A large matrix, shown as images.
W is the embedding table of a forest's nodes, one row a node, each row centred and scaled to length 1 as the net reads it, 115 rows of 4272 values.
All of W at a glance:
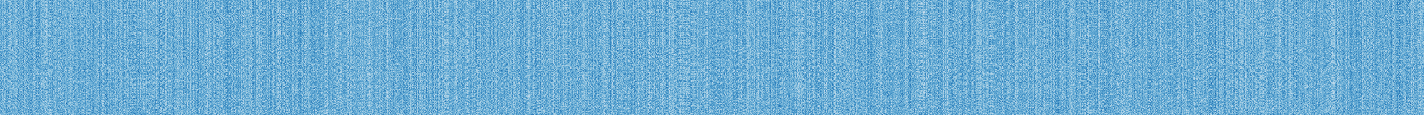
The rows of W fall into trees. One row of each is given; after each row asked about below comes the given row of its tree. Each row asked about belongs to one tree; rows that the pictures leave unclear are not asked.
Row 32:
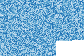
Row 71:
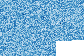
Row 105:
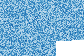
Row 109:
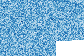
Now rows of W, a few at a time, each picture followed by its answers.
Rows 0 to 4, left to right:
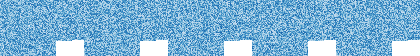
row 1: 105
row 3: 32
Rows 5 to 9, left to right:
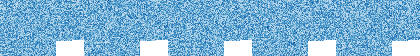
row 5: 105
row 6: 32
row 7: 105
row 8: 105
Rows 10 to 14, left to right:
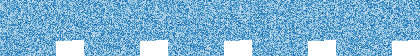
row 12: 32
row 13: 105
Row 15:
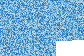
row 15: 109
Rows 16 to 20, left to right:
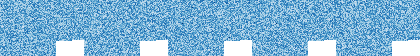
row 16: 105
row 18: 71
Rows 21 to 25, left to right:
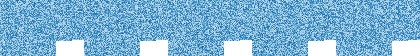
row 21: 105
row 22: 105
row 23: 32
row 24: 105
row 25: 32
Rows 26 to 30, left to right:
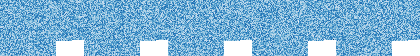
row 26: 109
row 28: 32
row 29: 105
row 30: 32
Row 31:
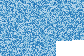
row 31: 105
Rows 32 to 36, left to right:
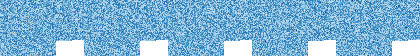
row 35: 109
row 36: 105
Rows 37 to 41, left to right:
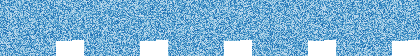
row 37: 32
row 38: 105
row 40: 32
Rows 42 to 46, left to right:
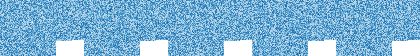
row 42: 32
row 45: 105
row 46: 32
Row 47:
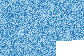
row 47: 105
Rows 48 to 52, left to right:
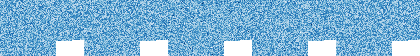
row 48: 105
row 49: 32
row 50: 71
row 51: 109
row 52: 32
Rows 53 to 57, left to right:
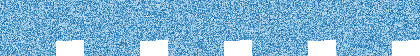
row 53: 32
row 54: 105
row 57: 32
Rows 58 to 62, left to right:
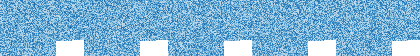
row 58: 105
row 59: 109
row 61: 32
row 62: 32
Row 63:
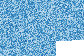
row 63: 105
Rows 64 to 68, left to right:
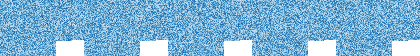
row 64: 71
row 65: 105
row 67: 32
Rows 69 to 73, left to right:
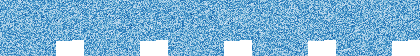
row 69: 71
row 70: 109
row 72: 32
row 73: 105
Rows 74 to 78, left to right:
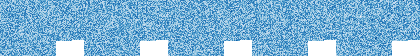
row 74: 105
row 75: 32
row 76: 71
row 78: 32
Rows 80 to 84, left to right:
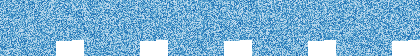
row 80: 105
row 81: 105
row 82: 32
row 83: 32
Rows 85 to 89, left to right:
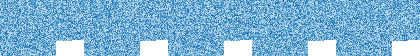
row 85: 32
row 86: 105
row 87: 32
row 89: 71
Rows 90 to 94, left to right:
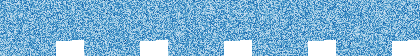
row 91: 32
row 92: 32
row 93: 32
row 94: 105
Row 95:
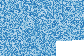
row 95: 32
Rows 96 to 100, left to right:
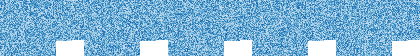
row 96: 32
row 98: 105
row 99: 32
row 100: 109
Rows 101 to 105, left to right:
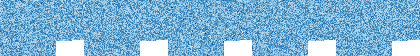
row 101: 105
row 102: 32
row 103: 109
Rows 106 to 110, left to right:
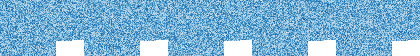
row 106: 105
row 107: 32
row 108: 32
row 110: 109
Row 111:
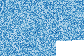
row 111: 32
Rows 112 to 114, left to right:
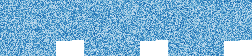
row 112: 109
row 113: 105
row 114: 71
